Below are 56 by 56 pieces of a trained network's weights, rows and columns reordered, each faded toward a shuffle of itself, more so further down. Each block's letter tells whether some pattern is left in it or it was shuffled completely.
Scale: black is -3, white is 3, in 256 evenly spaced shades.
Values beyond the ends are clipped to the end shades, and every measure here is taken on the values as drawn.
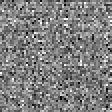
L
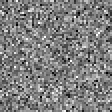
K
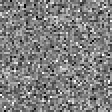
K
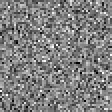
K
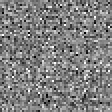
L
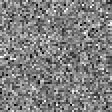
K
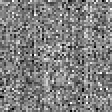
L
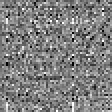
L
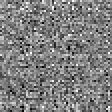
L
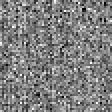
L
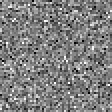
K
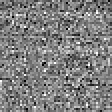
L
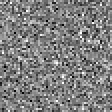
K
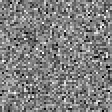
K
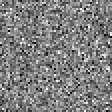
K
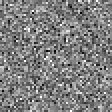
K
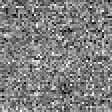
L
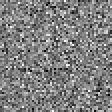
L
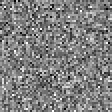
L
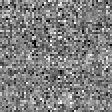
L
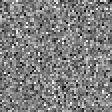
K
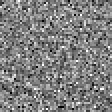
K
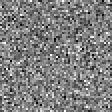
K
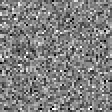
L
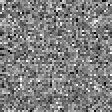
L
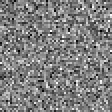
K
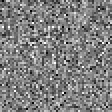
L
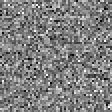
K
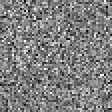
K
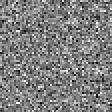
L
